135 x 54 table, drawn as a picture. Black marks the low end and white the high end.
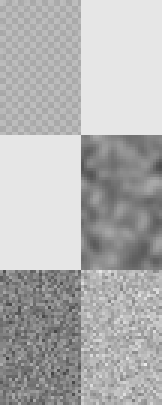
It is made of 3 by 2 panels. Panel 1,1: high, checkered, faint in contrast. Panel 1,2: very high, flat. Panel 2,1: very high, flat. Panel 2,2: middling, blotchy. Panel 3,1: middling, fine-grained. Panel 3,2: high, fine-grained.
